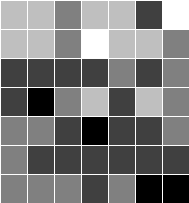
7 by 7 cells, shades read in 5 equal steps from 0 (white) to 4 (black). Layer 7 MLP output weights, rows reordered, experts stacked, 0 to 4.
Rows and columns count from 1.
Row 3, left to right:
3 3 3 3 2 3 2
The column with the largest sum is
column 6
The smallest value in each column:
1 1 2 0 1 1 0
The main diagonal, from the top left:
1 1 3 1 3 3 4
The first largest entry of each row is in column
6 3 1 2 4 2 6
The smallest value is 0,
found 2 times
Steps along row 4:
up down down up down up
